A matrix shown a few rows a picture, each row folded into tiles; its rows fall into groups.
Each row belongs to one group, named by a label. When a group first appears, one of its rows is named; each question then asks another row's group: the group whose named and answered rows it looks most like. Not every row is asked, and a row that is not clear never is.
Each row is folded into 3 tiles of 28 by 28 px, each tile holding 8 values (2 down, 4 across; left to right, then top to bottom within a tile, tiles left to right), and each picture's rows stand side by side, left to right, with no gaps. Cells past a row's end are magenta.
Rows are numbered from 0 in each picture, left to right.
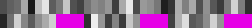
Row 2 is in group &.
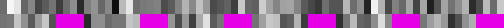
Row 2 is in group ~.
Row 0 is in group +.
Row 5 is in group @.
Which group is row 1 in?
&
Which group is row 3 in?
+
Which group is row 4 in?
&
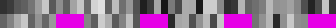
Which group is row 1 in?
+
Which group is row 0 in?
@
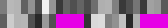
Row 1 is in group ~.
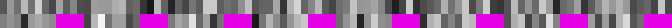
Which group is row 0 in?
&
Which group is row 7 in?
~
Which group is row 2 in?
@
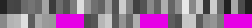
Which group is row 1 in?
@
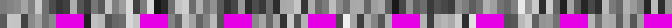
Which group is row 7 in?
@
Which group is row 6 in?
+
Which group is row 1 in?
&
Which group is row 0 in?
~
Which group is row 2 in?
+
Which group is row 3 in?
@
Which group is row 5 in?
@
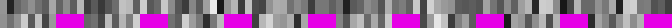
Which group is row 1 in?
@
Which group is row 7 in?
&
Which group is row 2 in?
@
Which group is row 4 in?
@
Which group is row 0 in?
@
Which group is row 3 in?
~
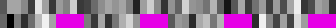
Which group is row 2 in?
~
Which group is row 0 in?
&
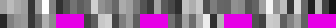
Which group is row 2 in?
~
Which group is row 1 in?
+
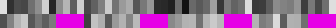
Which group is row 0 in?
@
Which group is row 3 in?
@
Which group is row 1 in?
&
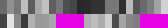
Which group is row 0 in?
&
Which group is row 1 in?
@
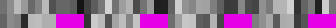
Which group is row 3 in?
~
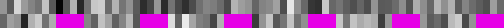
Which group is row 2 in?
@
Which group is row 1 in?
+
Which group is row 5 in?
~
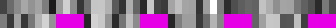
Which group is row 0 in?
&
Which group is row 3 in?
+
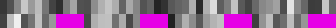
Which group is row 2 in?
&
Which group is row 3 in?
~
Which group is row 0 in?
~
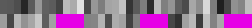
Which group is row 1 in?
~
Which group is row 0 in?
@
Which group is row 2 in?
@
